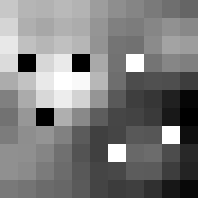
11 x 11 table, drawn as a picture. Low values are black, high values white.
Lone odd cells: 6, 3 higher and 3 lower than their neighbours. Average level on the scale: 50%. Calmest part: bottom left. Slope: up to the top left. Ninth with the lowest average: middle right.
